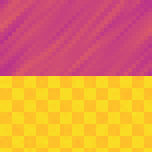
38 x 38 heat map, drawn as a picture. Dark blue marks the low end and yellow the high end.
The table splits into 2 rows of 1 panel. Panel 1,1: middling, slanting up to the right, faint in contrast. Panel 2,1: very high, checkered, faint in contrast.
